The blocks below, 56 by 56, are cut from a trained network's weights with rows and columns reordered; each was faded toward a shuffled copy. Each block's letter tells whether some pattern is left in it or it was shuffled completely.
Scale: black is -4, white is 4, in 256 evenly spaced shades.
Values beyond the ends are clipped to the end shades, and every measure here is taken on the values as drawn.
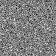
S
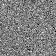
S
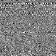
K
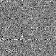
K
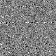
K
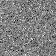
S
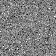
S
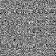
K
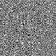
K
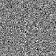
K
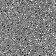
S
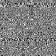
K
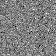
S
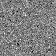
S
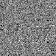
K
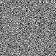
K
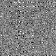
K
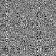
K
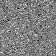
S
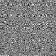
K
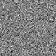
K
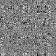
K
